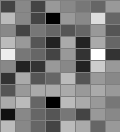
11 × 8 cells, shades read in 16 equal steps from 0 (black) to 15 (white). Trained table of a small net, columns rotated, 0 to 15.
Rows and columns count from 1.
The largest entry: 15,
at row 5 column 7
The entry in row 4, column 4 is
2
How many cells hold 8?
11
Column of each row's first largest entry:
4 7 7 1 7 7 5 3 2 7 1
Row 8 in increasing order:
5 9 9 9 10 10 10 10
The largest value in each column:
14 11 10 10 11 10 15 9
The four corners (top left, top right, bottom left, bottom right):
4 9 11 9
